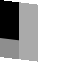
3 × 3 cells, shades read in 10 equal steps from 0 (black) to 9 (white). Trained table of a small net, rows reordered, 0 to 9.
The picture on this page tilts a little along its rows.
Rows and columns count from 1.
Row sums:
15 15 20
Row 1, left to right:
0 6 9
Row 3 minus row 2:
5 0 0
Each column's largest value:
5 6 9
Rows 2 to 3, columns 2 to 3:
6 9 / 6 9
